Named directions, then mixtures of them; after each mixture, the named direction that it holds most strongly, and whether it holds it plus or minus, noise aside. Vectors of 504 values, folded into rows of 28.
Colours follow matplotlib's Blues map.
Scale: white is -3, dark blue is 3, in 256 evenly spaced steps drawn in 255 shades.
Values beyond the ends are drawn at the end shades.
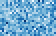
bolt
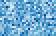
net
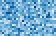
net, minus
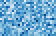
net, plus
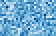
net, plus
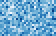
net, plus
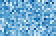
bolt, minus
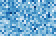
bolt, minus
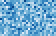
net, minus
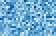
net, minus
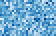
net, plus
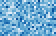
net, plus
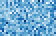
bolt, plus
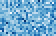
bolt, plus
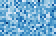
bolt, plus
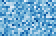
net, plus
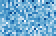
bolt, minus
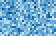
net, minus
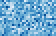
net, plus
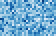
net, minus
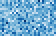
bolt, plus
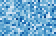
net, plus
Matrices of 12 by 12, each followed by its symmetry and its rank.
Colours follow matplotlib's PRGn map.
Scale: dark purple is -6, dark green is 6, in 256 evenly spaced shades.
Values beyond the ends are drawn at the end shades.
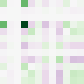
symmetric, rank two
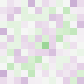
symmetric, full rank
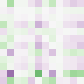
neither, rank two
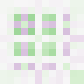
symmetric, rank two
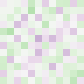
symmetric, full rank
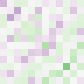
symmetric, full rank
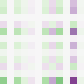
neither, rank one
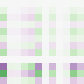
neither, rank one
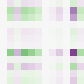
neither, rank one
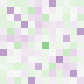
symmetric, full rank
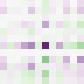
neither, rank two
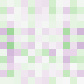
neither, rank two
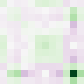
symmetric, rank two
